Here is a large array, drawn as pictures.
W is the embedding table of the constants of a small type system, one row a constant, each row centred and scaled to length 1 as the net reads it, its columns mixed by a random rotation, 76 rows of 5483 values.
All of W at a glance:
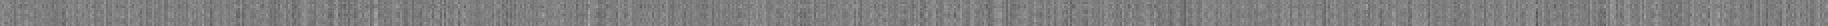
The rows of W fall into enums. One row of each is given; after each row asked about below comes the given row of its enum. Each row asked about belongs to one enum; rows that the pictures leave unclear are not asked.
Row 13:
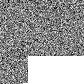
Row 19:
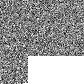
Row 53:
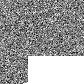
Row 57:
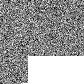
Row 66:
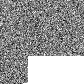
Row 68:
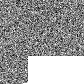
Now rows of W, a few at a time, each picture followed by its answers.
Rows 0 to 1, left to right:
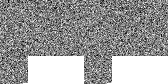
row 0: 13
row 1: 68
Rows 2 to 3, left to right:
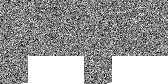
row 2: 57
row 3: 53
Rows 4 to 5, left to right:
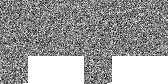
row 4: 19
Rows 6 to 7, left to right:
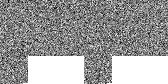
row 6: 13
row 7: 19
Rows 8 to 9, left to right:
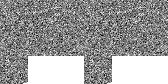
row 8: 53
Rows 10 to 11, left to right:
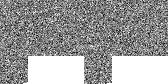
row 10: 53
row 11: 19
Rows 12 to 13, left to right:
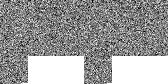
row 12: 57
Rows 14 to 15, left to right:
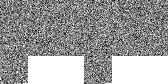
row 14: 19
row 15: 57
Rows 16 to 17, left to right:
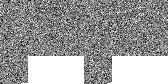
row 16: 57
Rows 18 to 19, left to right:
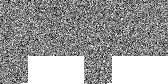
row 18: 57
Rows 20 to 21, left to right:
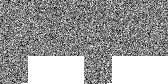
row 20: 57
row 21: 19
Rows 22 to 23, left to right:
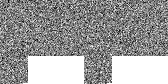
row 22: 13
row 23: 19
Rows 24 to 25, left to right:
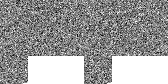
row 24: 68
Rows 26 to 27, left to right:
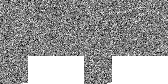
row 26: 57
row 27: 53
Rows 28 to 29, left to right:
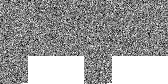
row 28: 57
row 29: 19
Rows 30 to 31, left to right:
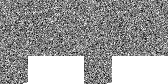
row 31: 66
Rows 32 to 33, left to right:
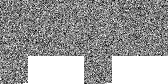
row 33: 57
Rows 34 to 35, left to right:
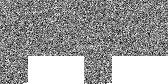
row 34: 53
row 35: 19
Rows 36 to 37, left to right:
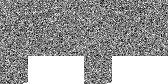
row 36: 53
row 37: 68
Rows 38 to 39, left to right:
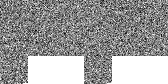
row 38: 19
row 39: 68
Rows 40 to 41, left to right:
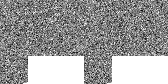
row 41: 66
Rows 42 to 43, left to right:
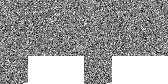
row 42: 53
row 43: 66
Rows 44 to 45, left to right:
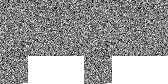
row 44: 13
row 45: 13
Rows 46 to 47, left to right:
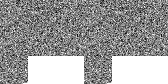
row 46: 68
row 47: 68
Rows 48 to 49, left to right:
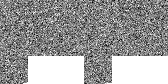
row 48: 53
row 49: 57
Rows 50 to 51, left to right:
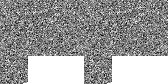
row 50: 53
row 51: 53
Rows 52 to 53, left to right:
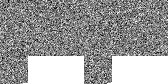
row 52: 13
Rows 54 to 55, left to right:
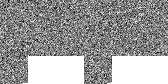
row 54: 13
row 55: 53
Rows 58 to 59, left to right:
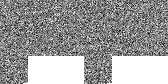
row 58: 53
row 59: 19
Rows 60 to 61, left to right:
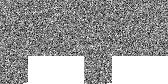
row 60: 53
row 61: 19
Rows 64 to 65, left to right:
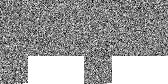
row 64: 19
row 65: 13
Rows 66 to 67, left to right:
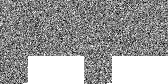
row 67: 19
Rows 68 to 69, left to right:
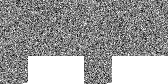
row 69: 66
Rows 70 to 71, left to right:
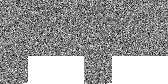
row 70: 68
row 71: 19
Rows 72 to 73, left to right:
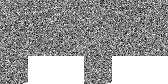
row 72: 53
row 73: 68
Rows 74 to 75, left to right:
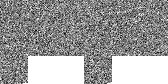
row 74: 19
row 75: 53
